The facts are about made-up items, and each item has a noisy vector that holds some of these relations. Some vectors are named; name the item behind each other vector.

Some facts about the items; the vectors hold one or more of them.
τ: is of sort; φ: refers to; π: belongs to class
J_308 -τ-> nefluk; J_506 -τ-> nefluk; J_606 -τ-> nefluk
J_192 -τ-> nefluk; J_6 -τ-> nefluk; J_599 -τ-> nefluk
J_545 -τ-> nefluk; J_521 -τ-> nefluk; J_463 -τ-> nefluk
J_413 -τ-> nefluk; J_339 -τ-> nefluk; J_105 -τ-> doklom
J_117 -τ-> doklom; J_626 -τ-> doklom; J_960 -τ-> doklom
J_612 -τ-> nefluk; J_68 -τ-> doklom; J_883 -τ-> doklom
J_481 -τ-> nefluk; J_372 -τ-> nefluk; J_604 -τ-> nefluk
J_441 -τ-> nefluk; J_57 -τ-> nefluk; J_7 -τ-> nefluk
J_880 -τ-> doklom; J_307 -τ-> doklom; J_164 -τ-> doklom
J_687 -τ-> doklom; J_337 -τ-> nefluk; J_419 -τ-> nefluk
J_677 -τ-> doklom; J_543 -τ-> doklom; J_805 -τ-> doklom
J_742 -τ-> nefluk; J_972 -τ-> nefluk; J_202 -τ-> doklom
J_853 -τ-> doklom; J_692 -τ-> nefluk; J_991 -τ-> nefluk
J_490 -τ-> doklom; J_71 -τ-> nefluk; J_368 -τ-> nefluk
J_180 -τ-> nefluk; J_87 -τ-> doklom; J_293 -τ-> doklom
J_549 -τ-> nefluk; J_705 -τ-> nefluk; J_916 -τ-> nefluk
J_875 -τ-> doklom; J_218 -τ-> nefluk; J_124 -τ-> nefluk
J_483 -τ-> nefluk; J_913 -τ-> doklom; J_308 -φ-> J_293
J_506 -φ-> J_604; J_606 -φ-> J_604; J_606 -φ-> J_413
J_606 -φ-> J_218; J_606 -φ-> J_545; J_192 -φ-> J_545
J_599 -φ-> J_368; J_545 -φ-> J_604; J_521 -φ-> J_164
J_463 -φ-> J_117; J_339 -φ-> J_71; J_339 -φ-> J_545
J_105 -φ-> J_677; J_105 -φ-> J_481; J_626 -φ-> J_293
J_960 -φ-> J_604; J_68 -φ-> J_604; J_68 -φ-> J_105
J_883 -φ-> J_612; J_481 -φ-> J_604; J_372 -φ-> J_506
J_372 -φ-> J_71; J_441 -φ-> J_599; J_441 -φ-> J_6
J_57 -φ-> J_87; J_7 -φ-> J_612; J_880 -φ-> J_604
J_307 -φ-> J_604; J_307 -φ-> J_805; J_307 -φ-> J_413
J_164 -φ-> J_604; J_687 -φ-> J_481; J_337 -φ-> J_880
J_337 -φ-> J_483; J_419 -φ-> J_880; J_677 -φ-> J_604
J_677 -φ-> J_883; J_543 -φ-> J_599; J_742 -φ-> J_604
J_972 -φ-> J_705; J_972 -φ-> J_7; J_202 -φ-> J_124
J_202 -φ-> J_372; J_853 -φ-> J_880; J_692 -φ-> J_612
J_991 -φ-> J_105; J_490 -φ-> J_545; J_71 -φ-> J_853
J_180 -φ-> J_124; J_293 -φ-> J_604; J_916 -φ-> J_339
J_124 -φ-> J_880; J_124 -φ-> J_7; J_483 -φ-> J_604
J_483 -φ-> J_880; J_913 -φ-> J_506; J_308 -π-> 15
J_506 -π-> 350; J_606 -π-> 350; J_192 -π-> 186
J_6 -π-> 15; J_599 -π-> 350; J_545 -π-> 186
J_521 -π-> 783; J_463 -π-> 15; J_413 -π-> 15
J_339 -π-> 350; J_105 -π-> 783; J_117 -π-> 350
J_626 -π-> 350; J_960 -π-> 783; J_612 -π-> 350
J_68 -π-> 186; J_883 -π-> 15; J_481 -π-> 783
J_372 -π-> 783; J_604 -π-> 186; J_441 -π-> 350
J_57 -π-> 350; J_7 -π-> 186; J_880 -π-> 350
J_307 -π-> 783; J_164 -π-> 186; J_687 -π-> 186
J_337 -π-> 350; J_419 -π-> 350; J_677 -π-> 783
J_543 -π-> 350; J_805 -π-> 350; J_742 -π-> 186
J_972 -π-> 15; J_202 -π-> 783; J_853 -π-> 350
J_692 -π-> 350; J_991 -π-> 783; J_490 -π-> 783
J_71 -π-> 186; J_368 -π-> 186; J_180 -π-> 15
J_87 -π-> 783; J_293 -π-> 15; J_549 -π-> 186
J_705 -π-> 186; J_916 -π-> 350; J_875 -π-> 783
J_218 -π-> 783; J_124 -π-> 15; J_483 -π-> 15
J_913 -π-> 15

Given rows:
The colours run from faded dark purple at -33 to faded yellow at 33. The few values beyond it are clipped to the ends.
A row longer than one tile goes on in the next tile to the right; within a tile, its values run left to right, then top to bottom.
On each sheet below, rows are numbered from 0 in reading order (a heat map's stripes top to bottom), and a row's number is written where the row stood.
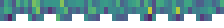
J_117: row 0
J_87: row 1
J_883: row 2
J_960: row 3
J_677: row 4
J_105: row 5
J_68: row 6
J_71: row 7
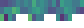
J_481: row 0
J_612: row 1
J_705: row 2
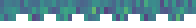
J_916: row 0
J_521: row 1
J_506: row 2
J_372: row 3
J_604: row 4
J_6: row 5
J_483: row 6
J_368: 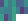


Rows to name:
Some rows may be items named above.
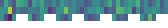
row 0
J_105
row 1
J_368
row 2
J_991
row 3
J_71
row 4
J_293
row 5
J_483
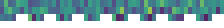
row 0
J_880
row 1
J_481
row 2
J_606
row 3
J_368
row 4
J_687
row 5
J_202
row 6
J_164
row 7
J_543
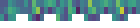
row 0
J_339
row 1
J_202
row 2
J_599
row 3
J_307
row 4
J_913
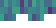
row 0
J_441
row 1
J_368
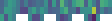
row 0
J_57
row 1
J_463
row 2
J_853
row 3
J_105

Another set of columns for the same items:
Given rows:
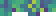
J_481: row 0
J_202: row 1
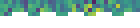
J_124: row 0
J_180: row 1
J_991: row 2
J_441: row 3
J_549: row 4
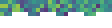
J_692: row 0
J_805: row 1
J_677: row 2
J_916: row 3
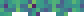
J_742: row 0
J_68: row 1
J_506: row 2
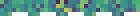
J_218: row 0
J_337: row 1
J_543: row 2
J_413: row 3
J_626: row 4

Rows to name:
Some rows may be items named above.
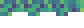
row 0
J_71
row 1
J_71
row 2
J_490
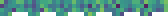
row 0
J_545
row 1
J_481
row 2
J_483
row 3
J_606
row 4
J_960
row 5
J_307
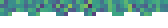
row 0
J_506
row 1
J_372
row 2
J_105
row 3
J_68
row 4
J_991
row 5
J_192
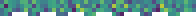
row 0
J_960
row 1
J_913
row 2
J_853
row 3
J_339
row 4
J_883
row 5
J_880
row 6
J_483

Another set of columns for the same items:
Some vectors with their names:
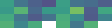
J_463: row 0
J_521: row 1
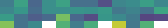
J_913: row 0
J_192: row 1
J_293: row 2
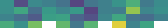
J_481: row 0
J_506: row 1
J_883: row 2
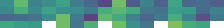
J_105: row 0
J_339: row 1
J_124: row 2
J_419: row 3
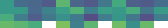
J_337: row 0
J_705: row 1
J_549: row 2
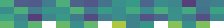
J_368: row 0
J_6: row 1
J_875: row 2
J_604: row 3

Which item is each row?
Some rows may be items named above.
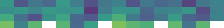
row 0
J_606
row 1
J_372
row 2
J_483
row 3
J_506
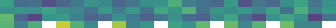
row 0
J_192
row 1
J_880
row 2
J_960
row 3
J_991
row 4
J_606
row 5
J_543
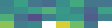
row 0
J_490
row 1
J_853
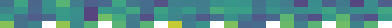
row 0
J_913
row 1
J_71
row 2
J_916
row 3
J_307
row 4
J_202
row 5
J_545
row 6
J_545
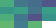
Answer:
J_916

